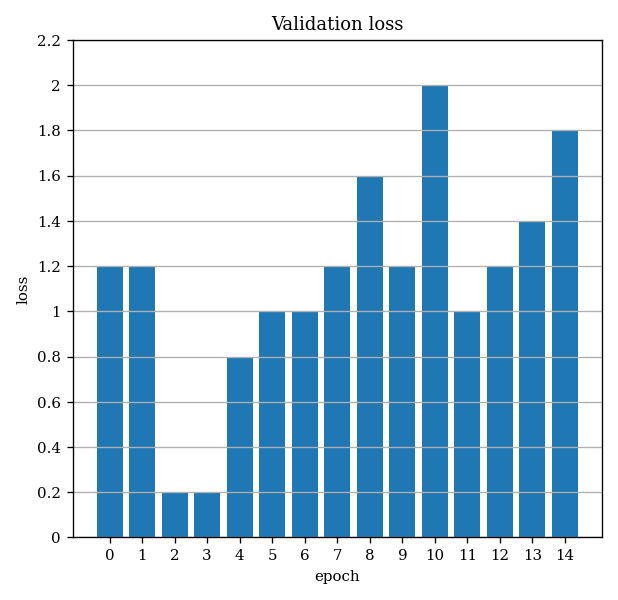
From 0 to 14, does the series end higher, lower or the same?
higher
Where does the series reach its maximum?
10
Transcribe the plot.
Title: Validation loss
x-axis: epoch, ticks 0 1 2 3 4 5 6 7 8 9 10 11 12 13 14
y-axis: loss, ticks 0 0.2 0.4 0.6 0.8 1 1.2 1.4 1.6 1.8 2 2.2
Values:
1.2 1.2 0.2 0.2 0.8 1 1 1.2 1.6 1.2 2 1 1.2 1.4 1.8
